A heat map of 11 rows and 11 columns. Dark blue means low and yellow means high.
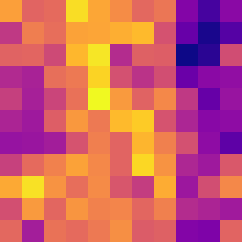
Ninth with the lowest average: top right. Ninth with the highest average: centre. Seam: vertical, 70% of the way across, the left part higher. Odd rows or columns: none.
